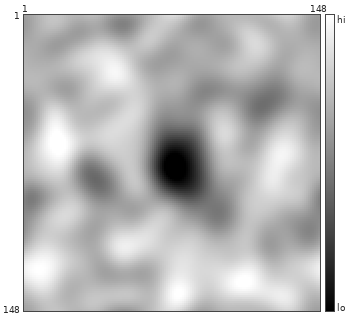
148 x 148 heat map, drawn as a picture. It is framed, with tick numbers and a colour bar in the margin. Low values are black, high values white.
Values change most from cell to cell in the centre. The values are skewed, with a long tail toward low values. The centre is the ninth with the lowest average. Overall the values sit about 70% of the way up the scale. No row or column stands out. The field is smooth, with broad soft blobs. One dip sinks in the centre. There are no lone odd cells.
